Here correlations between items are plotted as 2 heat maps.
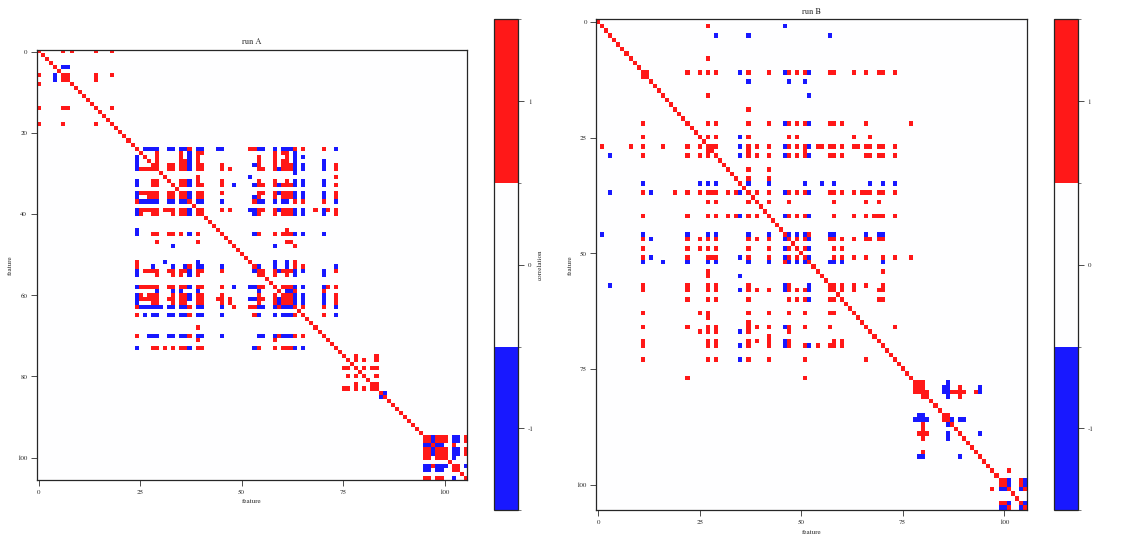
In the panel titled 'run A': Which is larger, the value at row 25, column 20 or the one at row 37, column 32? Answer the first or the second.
the first
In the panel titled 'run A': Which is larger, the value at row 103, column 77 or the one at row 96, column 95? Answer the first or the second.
the second
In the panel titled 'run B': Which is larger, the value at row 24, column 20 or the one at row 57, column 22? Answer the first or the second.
the second
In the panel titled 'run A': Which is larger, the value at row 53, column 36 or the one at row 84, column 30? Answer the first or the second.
the second
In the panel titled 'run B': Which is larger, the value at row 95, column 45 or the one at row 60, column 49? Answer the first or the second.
the second
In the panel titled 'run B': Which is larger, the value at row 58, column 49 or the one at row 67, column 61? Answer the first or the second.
the first
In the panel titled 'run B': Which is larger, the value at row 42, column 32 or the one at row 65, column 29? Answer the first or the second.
the first
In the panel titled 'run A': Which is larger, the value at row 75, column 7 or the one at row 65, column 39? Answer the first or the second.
the first
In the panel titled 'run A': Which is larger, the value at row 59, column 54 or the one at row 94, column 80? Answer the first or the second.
the second
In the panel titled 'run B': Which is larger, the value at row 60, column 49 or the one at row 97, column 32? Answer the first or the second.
the first
